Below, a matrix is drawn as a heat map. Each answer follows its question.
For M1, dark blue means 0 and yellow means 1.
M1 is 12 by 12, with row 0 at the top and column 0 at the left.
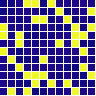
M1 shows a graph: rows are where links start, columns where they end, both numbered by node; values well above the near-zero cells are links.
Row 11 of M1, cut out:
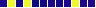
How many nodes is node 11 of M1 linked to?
3
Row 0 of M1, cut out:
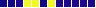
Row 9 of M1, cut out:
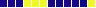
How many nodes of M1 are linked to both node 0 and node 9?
2
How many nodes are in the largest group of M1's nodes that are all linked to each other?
3
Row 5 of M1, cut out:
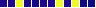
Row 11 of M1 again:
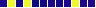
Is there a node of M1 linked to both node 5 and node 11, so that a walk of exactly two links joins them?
yes
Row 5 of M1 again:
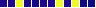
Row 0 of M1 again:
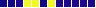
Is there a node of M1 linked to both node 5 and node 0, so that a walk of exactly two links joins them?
no
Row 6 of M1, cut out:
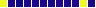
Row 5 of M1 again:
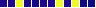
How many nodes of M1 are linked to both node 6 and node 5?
0
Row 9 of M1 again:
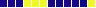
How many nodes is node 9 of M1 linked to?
4
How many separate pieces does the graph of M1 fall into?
1
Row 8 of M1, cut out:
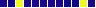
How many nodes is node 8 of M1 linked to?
2
